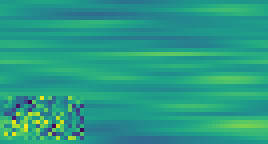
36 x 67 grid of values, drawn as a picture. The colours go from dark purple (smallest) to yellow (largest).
Mirror symmetry: none. Odd patch: rougher, in the bottom left. Histogram: heavy tails on both sides. Grain: streaks across. Roughest part: bottom left. Slope: none.
